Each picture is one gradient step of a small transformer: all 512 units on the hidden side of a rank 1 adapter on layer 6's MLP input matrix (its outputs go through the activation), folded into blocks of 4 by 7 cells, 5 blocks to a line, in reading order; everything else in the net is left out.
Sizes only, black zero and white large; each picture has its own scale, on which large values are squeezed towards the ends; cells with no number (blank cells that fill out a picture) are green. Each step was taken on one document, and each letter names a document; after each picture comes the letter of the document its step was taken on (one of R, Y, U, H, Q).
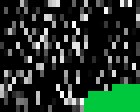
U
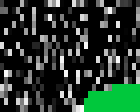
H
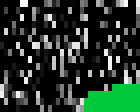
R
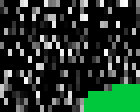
R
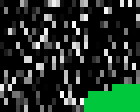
U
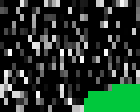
R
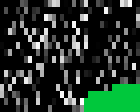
U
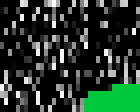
R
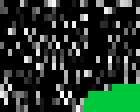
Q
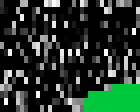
R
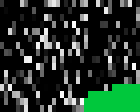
U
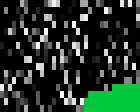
U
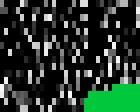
H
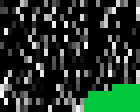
H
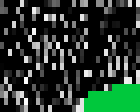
Q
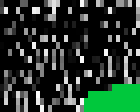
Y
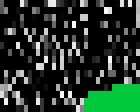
Q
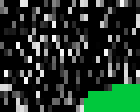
R
